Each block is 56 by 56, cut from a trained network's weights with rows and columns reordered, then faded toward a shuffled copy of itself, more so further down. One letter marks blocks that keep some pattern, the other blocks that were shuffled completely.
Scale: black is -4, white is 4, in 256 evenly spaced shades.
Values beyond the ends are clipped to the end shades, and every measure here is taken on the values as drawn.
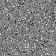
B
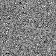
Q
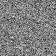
Q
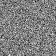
B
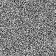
B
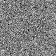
B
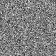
B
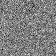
B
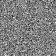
B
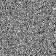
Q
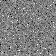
B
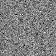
Q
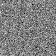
B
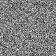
Q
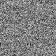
Q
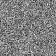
B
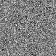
Q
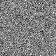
Q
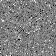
B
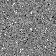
B
